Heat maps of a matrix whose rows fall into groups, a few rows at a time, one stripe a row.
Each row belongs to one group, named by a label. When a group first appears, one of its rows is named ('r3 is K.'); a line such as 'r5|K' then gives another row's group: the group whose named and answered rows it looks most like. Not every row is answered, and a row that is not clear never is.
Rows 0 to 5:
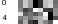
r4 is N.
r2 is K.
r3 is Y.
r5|Y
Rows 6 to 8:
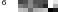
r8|N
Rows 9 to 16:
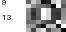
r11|K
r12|K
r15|Y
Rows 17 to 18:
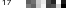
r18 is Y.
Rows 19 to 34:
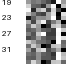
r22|Y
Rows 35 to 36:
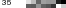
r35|N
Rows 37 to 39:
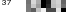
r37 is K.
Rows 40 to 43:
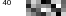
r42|K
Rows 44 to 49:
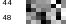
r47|Y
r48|Y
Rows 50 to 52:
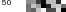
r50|Y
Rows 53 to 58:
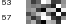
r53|K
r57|K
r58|Y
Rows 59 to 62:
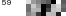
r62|Y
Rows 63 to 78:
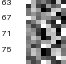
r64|Y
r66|N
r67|N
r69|K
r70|Y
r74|K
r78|K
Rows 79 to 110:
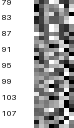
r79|K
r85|K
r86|K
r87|N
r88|K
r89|N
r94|K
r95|N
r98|N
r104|N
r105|N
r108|Y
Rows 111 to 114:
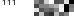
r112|N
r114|Y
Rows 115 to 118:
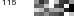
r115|K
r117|N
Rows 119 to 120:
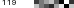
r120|Y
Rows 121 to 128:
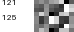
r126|K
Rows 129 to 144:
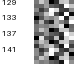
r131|K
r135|N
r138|Y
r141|K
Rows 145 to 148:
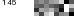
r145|N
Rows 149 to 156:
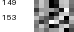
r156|N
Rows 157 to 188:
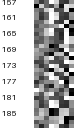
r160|K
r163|N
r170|Y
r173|K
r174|Y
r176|K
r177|N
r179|N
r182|K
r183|K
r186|N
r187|N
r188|K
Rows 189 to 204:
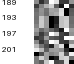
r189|K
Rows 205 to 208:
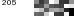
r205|K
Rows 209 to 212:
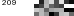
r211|N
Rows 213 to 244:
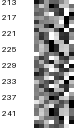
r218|N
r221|K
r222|K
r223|Y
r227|K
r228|Y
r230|K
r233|Y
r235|Y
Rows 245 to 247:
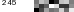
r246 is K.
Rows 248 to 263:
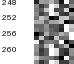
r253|N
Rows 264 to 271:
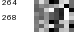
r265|N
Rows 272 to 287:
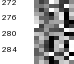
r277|N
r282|Y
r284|Y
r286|Y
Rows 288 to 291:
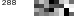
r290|Y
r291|N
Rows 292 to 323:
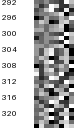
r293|K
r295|N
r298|N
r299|N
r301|N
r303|N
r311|K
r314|Y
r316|N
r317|K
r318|Y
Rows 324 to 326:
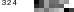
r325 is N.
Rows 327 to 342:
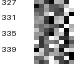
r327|Y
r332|Y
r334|Y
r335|Y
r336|K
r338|K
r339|Y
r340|N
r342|K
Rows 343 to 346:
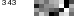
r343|N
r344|N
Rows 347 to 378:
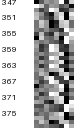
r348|N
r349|K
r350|Y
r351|Y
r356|Y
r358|K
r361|K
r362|N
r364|N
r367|K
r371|N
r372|Y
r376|N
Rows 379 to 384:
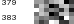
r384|K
